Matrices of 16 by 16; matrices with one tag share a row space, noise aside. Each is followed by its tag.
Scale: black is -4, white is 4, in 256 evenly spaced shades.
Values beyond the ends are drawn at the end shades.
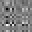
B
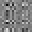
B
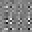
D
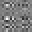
B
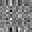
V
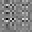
B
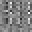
D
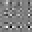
D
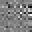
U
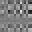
U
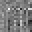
U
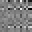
U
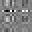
B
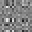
B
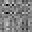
B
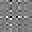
V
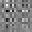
B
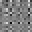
D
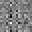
V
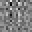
V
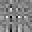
V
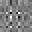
V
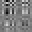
B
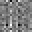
V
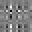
V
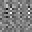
D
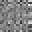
U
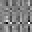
D
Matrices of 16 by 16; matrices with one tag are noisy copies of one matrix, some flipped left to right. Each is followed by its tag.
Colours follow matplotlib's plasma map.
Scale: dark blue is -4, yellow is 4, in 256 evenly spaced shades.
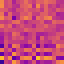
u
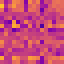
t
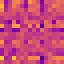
t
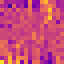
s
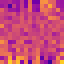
s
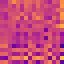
u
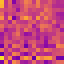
u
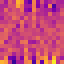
s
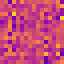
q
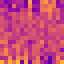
s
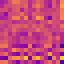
u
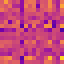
t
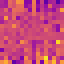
s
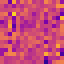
q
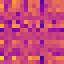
t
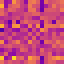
t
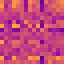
t
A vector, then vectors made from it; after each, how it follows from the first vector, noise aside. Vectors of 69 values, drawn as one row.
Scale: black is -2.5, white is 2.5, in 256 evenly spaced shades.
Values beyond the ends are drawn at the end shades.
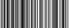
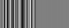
partly zeroed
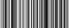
reversed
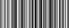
wrapped around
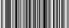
wrapped around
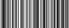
wrapped around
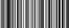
wrapped around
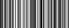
wrapped around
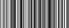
wrapped around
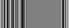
partly zeroed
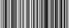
reversed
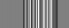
partly zeroed
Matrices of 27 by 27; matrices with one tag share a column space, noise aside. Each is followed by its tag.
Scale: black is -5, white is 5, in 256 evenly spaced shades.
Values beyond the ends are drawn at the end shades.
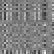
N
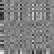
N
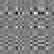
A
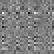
A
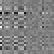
A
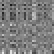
N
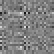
A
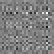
A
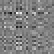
A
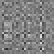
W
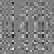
W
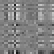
N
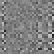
W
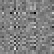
A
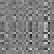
W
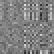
N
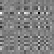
A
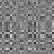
W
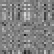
N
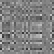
W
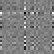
A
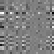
A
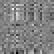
N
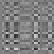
W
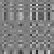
N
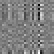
N
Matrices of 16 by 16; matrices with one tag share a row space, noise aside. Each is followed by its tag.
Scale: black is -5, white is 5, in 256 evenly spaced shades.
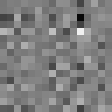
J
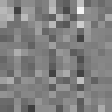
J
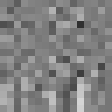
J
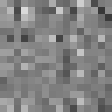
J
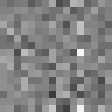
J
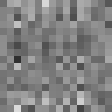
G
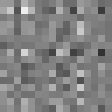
J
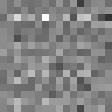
G
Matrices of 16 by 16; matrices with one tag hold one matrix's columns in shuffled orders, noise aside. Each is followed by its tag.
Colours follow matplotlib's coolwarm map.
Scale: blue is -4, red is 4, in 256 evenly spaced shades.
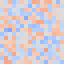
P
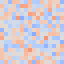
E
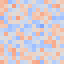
E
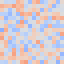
E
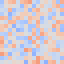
P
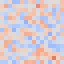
E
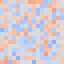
P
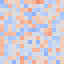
P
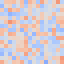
P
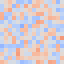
E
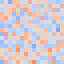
E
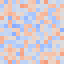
E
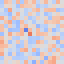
P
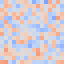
E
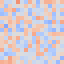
P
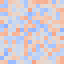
P
